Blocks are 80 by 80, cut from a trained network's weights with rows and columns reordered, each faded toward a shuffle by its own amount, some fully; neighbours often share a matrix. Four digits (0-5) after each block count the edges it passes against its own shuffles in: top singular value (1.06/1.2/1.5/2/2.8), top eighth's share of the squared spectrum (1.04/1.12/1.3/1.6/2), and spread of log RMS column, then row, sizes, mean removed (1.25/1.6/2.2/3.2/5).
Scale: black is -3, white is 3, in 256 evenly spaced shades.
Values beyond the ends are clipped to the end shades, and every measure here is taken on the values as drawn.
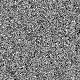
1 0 0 0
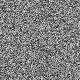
0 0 0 0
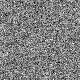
0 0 0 0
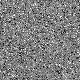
0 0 0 0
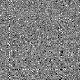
4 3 2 2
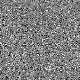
3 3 0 2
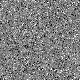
0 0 0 0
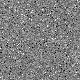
2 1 0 0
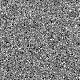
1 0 0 0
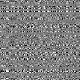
4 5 1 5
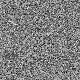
1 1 0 0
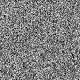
2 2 0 0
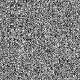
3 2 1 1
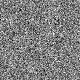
2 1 0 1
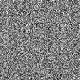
3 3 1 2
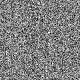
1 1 0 0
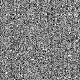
3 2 0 1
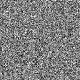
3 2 0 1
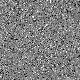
1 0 0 0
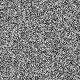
1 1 0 0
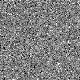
2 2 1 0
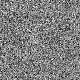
2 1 0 1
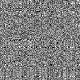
4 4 1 3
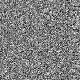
3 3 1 1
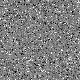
1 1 0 0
